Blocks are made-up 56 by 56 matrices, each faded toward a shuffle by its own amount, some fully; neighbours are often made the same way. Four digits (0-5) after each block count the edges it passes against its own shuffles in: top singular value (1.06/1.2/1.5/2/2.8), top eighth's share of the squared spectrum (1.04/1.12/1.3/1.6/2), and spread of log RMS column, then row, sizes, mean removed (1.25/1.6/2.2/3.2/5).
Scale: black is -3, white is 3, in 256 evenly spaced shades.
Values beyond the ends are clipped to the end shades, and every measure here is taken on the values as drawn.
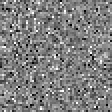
3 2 1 0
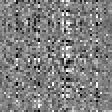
4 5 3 2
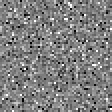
0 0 0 0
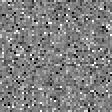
3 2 0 1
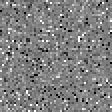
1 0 0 0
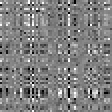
5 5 4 3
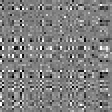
5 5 4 4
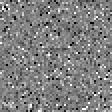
1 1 0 0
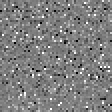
1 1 0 0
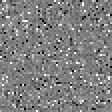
1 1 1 0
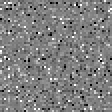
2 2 0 1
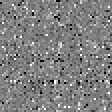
3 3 1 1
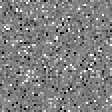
2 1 1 0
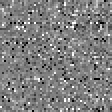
3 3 1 2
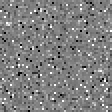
0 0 0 0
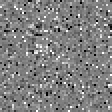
3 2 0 1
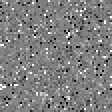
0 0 0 0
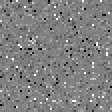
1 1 0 0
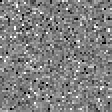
2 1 0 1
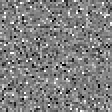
2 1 0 0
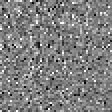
3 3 1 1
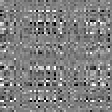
5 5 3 3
